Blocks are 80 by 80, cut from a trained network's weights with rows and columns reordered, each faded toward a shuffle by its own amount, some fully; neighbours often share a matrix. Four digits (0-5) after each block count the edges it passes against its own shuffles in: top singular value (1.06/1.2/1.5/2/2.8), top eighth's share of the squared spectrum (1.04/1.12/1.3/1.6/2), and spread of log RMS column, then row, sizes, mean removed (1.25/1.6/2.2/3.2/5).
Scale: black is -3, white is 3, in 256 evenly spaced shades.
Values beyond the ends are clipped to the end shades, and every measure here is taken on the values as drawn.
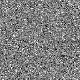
3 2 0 1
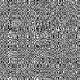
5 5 3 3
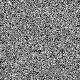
2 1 0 0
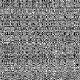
4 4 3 2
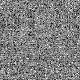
3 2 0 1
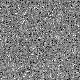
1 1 0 0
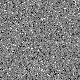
0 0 0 0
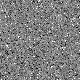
0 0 0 0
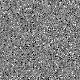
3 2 1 1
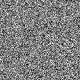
2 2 0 0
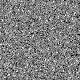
2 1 0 0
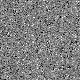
0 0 0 0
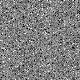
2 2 0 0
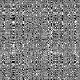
4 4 3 2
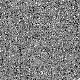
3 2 0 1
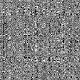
3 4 2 3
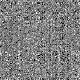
3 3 1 2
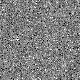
1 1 0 0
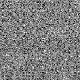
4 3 1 1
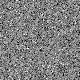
0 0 0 0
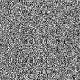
4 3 2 0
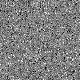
2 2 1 0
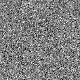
3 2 0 0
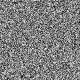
0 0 0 0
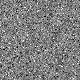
1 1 0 0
